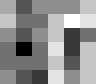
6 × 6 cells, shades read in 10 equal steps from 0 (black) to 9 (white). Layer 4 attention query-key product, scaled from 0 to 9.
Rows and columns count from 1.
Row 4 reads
4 0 4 8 2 7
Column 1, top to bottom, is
6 7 5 4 4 5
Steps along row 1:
down up same same up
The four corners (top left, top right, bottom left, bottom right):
6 7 5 7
